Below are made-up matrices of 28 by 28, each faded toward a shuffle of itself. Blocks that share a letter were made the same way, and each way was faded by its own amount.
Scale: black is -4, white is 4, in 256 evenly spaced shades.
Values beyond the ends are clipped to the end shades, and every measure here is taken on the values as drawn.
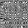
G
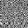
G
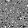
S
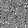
S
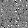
S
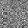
G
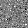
S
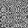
G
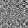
G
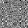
G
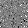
S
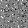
S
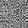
G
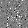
S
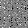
S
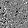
S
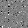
S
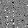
S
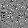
S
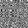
G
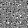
S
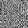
G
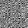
G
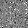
S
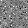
S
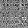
G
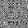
G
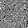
S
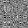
G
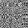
G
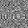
G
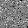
S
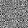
G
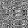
G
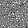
S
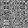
G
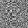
G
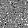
S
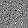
S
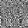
G
